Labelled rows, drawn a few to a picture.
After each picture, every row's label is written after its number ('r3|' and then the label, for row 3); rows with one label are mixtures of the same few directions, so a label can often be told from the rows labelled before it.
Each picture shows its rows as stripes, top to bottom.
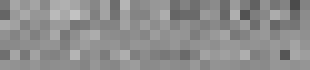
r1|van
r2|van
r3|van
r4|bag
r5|van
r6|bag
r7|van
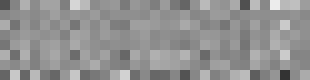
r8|van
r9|bag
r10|bag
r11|van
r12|van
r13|bag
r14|bag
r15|bag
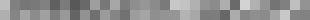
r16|van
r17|bag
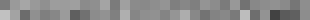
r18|van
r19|van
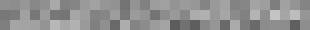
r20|bag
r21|van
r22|van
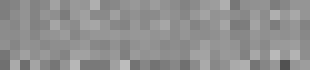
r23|bag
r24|van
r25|bag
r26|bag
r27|van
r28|van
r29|bag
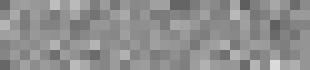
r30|van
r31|bag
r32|van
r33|van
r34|bag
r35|bag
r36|van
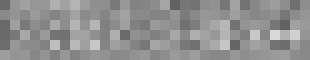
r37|van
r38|bag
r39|bag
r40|van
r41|bag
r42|bag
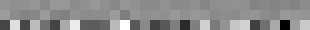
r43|van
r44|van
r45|bag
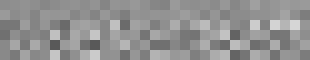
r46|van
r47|bag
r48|van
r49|bag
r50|bag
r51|bag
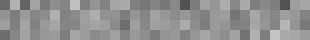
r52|bag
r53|bag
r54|bag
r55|van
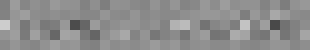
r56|bag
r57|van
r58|van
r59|bag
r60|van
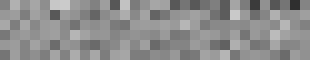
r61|van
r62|bag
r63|bag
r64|van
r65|bag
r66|bag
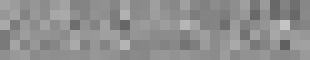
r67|van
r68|van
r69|bag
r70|van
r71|bag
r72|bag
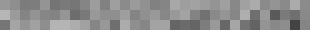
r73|van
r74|van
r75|van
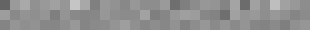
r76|van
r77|bag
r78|bag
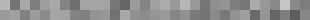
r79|bag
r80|van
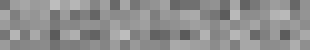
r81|van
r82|bag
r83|van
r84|bag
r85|van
